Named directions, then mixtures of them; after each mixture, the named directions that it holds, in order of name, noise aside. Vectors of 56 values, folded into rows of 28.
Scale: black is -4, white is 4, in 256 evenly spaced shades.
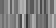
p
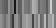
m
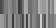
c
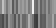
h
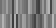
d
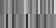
c, h, p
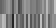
c, d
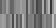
d, p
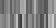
m, p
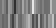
h, m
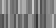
h, p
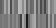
p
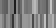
m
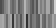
c, d, p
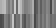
c, h, m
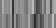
d, h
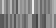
h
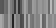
c, m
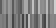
c, h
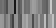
m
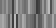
d
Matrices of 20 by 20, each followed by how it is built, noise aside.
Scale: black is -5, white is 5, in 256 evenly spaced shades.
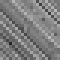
Toeplitz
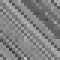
Toeplitz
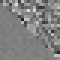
upper triangular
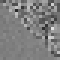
upper triangular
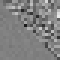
upper triangular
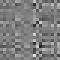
low rank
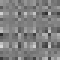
low rank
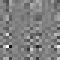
low rank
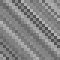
Toeplitz
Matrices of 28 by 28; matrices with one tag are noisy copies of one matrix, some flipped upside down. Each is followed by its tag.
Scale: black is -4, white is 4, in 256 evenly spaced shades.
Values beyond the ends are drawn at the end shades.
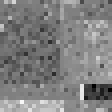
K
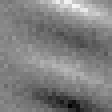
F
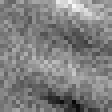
F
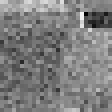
K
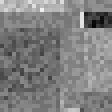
K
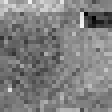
K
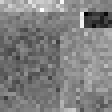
K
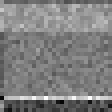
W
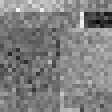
K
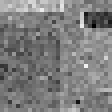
K
